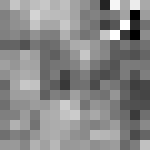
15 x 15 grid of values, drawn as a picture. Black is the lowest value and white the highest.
Odd patch: rougher, in the top right. Roughest part: top right. Stripes: none.
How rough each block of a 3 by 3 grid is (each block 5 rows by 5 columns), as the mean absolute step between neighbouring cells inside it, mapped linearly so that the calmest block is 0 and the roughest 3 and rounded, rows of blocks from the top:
003 / 000 / 000
